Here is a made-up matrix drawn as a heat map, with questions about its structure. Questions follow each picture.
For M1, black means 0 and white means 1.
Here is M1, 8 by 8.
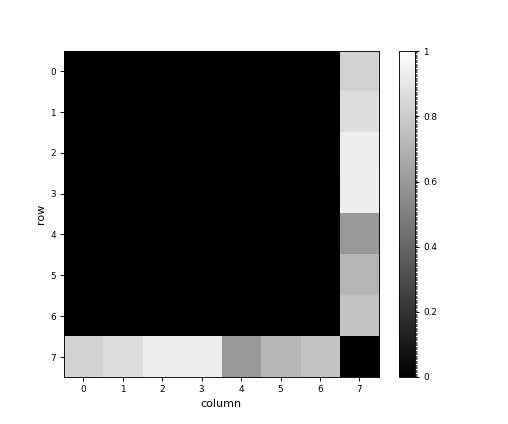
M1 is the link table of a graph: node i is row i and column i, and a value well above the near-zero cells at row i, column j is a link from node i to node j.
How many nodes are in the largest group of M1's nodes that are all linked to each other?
2
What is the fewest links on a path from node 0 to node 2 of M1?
2
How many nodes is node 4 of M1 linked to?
1
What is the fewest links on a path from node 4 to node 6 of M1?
2
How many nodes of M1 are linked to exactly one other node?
7
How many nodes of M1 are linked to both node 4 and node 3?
1
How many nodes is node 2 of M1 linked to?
1
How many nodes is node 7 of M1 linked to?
7
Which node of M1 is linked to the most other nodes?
node 7
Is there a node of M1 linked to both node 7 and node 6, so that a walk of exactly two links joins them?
no
